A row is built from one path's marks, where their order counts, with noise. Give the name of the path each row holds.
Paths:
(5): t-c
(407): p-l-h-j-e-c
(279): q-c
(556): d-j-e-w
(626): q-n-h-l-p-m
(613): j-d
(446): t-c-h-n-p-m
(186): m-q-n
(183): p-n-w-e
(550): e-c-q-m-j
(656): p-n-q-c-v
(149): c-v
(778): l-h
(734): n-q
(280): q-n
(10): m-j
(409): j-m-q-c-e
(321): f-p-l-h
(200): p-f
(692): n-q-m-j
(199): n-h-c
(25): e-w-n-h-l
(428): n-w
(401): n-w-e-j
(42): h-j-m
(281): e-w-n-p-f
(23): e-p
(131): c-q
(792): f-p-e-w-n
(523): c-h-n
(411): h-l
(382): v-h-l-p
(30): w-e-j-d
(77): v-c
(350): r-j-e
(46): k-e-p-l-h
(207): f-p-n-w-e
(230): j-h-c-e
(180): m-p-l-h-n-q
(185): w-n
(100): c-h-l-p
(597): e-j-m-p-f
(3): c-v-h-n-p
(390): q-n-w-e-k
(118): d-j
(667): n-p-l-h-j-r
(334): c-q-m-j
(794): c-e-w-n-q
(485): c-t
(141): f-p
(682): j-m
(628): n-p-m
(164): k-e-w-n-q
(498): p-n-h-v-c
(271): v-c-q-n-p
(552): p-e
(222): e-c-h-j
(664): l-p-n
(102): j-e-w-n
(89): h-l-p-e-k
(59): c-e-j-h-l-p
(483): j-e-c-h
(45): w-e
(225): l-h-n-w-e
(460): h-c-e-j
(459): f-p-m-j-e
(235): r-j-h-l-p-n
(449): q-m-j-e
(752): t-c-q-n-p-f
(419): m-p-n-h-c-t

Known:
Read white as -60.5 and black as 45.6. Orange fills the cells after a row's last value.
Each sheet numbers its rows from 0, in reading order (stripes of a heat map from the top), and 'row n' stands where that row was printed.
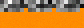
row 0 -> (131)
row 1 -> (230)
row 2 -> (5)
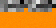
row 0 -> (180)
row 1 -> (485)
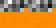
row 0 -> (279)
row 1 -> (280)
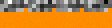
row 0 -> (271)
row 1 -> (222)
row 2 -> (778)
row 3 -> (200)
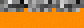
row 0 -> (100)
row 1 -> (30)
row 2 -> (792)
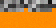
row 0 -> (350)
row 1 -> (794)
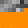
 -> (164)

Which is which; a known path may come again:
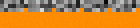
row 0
(350)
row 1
(225)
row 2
(692)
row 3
(628)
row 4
(390)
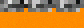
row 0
(100)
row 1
(321)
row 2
(207)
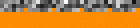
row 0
(23)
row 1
(752)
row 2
(271)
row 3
(235)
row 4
(792)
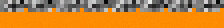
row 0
(483)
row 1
(200)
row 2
(30)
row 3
(459)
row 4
(550)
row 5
(5)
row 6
(280)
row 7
(682)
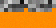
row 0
(794)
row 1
(401)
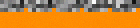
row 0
(428)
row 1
(186)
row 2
(164)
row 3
(77)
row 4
(141)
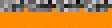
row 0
(281)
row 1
(460)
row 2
(10)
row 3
(222)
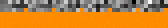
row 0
(411)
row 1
(185)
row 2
(626)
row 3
(597)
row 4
(656)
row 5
(131)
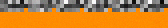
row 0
(42)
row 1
(664)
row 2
(149)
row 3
(279)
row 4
(230)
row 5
(334)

